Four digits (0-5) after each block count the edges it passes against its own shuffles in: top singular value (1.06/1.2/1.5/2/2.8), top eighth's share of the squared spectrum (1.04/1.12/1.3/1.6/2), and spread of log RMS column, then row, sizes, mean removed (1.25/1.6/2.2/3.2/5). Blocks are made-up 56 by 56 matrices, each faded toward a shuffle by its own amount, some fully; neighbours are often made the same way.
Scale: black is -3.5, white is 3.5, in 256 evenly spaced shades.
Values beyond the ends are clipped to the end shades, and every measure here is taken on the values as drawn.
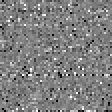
2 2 0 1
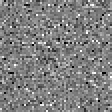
1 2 0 2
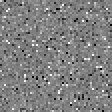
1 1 0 0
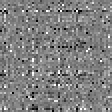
4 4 2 3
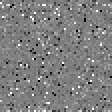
2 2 0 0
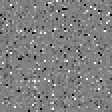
2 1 0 0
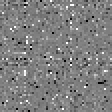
3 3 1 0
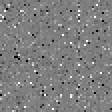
2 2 0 0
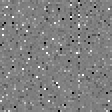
2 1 0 0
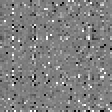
3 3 2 2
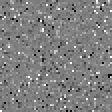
0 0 0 0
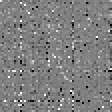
4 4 2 1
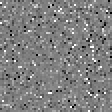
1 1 0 0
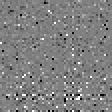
4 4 1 2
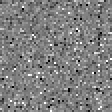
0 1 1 0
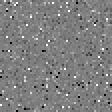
0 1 0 0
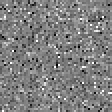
0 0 0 0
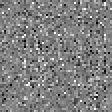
1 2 2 1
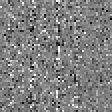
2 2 3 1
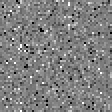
0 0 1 0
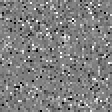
1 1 0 0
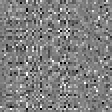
4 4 3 2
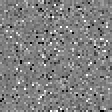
3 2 1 1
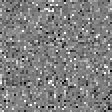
3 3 1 1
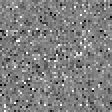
3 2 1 1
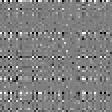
5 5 3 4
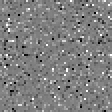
2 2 0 0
